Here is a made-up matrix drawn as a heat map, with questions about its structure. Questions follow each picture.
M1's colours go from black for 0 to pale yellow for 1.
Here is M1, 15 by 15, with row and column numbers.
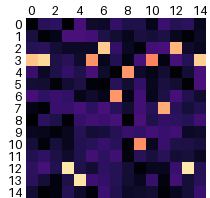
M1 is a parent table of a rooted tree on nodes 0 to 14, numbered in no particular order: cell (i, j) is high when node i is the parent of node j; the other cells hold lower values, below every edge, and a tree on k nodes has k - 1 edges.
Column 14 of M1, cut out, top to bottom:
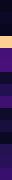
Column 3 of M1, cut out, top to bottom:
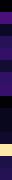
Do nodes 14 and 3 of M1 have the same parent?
no
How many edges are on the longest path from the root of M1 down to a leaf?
4
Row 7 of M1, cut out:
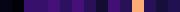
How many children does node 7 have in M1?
1
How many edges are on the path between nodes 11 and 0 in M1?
6
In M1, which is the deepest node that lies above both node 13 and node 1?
12
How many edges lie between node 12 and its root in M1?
1
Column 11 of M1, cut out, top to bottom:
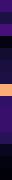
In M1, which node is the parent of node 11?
7
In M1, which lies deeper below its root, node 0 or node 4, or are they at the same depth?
the same depth
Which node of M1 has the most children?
3
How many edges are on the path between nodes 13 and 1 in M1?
3
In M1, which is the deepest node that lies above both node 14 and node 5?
3
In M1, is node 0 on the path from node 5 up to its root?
no
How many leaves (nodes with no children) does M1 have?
7
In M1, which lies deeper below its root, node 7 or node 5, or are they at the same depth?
node 5
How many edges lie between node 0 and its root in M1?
3
